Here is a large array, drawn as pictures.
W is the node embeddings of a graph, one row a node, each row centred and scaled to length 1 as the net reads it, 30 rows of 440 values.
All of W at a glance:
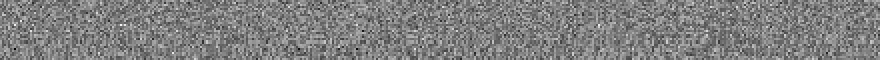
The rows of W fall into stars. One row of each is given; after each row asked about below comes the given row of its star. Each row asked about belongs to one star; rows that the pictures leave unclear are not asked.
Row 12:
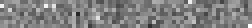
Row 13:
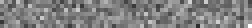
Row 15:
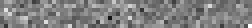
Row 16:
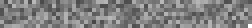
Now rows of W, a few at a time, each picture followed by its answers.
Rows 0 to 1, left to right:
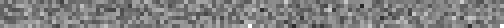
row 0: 16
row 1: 13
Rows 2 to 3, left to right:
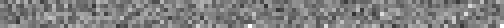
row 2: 16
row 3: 12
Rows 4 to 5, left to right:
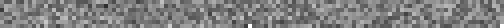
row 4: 16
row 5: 13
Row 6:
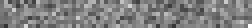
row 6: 15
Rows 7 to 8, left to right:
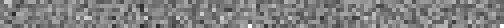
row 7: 15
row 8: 13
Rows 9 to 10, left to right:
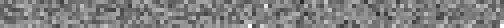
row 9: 16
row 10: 16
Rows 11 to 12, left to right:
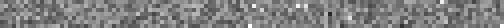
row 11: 13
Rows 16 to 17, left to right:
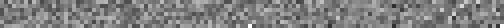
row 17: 15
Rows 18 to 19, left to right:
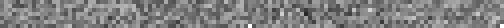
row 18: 15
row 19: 16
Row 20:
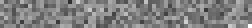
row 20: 15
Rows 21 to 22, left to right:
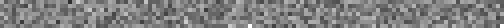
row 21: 15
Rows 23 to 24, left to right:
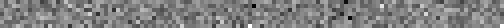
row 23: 16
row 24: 12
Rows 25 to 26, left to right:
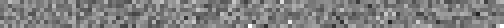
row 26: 12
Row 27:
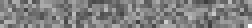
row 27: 12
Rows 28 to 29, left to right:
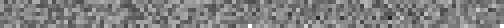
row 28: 13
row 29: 13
